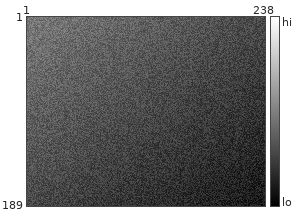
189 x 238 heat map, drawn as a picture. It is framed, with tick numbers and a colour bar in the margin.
Grain: fine. Ninth with the lowest average: bottom right. Odd rows or columns: none. Mirror symmetry: none. Ninth with the highest average: top left. Slope: up to the top left. Average level on the scale: 30%.
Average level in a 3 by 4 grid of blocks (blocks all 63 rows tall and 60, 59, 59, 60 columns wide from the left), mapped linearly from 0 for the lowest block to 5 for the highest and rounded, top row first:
5 4 3 2 | 4 3 2 1 | 3 2 1 0
